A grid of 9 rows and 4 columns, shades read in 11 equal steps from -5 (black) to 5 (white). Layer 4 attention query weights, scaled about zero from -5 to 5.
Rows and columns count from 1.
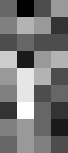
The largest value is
5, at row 7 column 2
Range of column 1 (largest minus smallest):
6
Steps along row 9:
up down down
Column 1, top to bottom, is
-1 0 -2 3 1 0 -3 0 -1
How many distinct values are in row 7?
3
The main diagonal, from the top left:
-1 2 -2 2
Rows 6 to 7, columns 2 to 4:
4 -2 -1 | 5 -1 -3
